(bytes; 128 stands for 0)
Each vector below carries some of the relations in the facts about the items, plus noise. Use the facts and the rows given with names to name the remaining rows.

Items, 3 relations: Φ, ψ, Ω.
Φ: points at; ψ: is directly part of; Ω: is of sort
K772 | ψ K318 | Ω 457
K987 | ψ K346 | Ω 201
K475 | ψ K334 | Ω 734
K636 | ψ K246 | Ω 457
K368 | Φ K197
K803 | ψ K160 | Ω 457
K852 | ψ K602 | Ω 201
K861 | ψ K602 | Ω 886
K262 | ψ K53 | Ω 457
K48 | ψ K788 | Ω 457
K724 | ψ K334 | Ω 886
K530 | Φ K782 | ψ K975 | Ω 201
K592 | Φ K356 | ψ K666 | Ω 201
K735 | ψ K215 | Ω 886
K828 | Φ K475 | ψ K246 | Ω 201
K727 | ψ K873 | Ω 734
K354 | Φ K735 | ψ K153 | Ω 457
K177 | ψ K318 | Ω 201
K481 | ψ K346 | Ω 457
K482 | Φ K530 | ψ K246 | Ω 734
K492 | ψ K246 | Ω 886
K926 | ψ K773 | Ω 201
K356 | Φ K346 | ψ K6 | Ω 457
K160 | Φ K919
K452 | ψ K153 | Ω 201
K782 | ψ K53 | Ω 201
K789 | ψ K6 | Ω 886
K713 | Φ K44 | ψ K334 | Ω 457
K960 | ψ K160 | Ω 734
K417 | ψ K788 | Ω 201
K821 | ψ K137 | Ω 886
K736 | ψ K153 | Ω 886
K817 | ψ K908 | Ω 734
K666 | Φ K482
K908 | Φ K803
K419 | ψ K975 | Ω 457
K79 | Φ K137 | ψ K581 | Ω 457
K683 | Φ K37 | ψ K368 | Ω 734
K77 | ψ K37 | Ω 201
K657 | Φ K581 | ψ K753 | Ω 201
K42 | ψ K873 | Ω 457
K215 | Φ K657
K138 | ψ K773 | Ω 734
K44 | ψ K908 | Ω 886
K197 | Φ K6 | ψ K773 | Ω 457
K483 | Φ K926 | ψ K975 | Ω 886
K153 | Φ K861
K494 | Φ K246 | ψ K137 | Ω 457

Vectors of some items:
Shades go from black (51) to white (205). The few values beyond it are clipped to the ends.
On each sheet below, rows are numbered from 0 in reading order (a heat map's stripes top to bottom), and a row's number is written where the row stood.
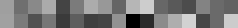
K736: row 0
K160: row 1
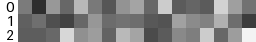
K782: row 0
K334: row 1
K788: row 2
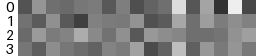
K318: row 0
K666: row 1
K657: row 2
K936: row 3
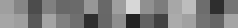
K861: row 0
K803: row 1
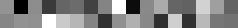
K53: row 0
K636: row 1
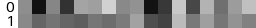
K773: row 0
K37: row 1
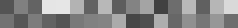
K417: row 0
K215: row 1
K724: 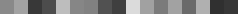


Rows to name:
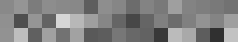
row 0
K79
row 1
K197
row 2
K960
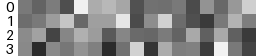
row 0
K926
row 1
K452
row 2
K713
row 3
K262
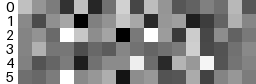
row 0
K530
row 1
K153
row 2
K492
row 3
K481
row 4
K602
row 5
K246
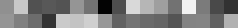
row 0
K44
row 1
K138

